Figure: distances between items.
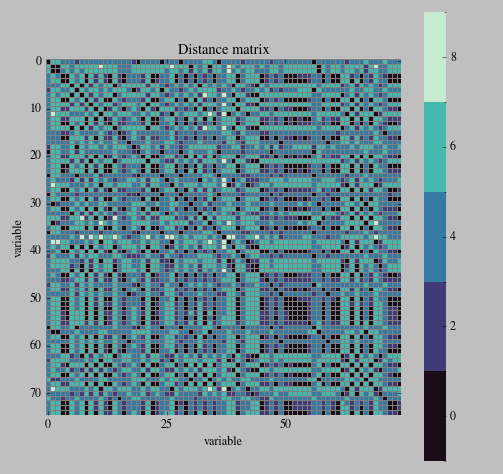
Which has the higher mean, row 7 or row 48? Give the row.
7
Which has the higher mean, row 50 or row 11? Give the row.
11
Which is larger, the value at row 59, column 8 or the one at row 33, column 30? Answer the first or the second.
the second
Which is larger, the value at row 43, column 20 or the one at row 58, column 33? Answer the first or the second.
the first
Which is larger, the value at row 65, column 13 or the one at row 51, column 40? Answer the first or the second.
the first
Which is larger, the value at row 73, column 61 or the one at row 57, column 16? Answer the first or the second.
the second
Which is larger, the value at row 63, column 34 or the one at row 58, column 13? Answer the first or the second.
the first
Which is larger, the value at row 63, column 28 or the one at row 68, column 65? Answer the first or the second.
the second
